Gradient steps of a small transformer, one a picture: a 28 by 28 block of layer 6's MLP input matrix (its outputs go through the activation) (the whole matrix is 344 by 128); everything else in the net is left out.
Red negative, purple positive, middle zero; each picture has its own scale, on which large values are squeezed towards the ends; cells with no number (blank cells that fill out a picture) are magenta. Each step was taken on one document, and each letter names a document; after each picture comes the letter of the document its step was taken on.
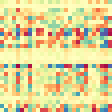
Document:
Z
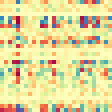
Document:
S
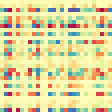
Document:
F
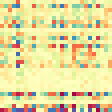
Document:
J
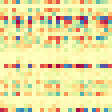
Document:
Z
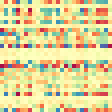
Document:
Z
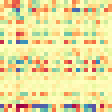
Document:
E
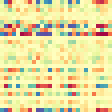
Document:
F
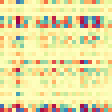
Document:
S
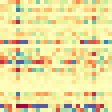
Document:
E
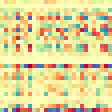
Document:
Z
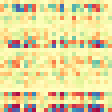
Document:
J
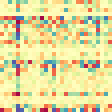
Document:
S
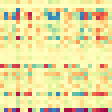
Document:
Z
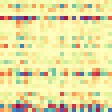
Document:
J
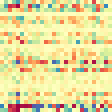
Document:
E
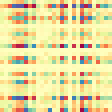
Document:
J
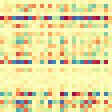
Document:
J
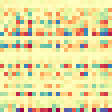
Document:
Z
